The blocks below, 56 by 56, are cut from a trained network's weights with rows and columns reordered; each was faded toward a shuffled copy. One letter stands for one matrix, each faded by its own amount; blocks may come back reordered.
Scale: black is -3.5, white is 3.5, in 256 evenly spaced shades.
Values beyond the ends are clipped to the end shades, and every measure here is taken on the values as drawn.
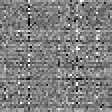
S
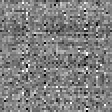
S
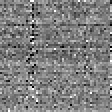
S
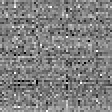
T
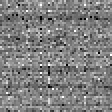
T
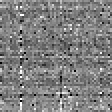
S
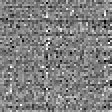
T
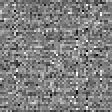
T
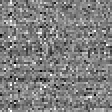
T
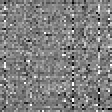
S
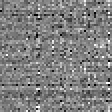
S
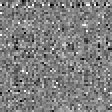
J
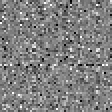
J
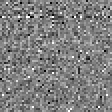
J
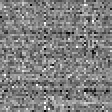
T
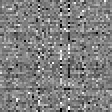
S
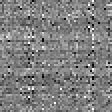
S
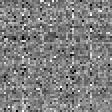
T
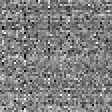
T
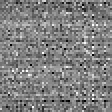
T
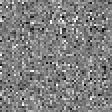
J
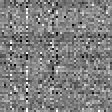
S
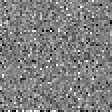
J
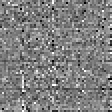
T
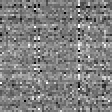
S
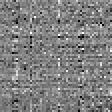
S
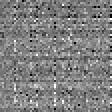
S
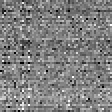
T
